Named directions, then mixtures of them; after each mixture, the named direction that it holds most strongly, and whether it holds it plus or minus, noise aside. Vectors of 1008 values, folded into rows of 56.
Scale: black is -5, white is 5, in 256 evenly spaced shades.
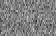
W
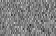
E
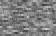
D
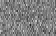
W, minus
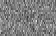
W, minus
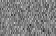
E, plus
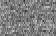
W, minus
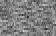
D, minus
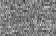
W, minus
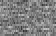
D, plus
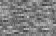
D, plus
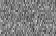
W, minus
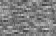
D, plus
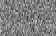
W, minus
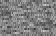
D, minus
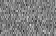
W, plus
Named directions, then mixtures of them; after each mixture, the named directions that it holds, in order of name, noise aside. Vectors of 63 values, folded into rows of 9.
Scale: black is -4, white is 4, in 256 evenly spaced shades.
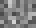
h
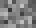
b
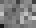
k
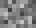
b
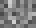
h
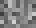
h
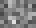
h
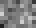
b, k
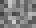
h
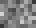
b, k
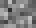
b
